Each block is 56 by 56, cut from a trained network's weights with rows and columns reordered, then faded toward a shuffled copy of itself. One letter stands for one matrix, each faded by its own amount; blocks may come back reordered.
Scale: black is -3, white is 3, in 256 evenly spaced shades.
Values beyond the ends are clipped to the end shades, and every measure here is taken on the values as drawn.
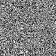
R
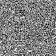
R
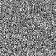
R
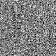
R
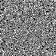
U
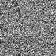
R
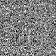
R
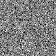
U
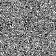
U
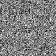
R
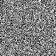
R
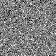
U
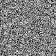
R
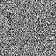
R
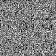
R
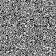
U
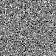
U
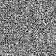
R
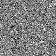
U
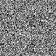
R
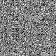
R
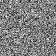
R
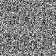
R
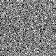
U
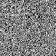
R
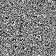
U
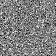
U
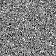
U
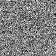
R
